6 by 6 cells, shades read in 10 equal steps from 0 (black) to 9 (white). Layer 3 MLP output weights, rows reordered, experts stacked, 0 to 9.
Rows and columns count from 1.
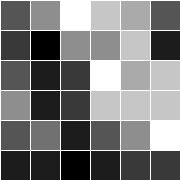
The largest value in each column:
5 5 9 9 7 9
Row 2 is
2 0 5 5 7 1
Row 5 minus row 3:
0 3 -1 -6 -1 2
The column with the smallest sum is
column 2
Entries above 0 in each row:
6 5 6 6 6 5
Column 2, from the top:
5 0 1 1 4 1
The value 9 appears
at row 1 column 3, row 3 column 4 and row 5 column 6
